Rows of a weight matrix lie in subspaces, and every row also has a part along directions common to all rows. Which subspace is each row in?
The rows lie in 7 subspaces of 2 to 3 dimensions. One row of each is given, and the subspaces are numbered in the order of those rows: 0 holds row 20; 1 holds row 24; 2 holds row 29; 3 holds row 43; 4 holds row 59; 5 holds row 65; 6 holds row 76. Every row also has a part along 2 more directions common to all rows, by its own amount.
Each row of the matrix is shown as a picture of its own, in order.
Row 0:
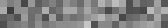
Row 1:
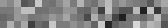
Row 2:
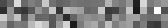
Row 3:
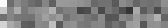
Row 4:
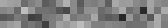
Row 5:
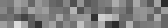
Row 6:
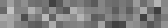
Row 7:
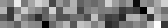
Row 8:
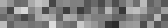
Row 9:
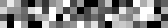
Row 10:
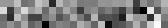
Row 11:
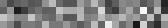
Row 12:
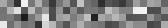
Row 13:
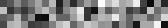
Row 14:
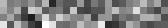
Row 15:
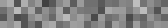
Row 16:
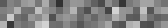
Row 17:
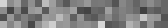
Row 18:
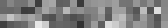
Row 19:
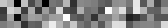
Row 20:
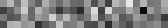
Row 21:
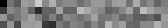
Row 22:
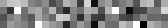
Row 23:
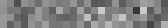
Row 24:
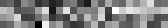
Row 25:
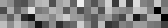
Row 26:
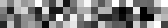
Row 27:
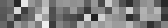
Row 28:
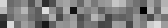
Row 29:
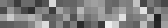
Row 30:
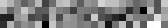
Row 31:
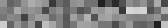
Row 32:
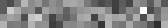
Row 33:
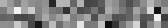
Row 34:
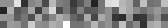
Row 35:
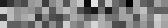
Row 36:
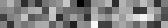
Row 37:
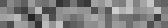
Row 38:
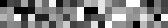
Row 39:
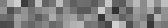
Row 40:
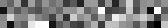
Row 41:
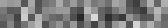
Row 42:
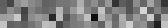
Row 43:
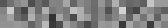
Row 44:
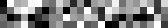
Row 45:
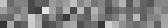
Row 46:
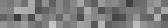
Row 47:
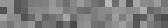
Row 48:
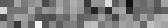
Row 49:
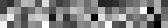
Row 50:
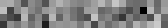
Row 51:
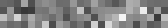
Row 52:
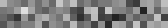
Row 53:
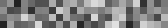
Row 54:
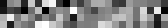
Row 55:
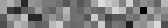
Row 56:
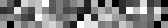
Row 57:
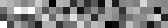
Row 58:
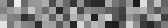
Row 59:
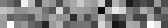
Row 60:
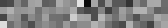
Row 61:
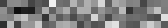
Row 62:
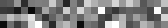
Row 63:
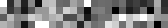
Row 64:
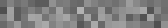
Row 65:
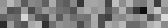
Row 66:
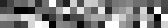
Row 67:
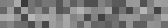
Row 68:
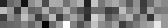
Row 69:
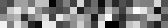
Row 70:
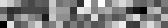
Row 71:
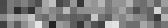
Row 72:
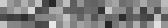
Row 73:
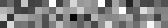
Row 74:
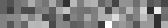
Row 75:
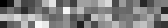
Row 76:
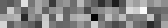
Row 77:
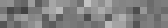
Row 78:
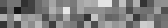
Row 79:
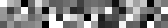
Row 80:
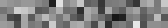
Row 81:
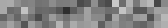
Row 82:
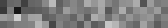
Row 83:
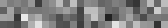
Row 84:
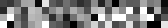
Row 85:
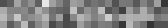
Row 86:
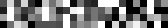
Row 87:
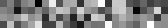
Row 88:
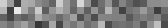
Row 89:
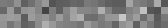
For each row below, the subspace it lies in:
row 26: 4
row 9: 4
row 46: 6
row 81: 5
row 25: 5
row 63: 1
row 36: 4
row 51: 6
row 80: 6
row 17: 1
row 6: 3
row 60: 0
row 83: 6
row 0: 6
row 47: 5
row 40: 4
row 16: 0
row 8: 3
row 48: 0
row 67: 3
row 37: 1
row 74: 3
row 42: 0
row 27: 3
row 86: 3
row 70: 0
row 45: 1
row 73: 4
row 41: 6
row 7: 2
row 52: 6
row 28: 1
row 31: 3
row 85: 2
